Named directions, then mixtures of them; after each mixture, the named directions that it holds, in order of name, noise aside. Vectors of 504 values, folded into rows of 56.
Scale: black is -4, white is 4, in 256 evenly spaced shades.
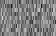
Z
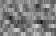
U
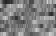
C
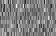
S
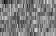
C, S, Z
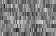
S, U, Z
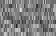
S, U, Z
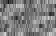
C, S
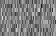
Z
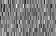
S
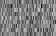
Z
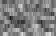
C, U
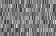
S, U, Z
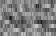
U
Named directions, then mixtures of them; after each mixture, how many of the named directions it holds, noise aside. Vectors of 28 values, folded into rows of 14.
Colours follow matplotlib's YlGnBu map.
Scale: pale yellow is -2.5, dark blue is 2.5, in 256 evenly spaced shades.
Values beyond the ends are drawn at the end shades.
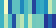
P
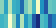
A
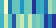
one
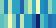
one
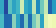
two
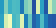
two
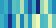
one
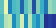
two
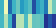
one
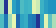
two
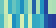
two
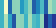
one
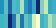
one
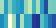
one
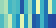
two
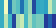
one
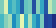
two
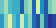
two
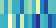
one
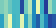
two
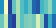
two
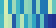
two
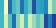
one
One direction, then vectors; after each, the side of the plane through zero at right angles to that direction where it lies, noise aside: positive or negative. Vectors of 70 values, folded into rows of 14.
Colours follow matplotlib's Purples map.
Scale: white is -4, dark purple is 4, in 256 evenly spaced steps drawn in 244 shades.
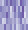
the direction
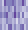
positive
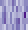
negative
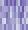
positive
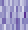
negative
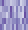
negative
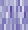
negative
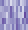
negative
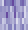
positive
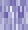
positive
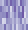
positive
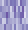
positive
